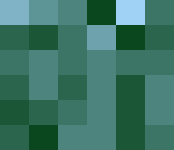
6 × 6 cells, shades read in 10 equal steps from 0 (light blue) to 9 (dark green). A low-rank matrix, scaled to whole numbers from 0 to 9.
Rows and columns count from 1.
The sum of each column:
37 38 35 32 39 35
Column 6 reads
6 7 6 5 5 6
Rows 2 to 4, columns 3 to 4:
6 3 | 6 5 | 7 5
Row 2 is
7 8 6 3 9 7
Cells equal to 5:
10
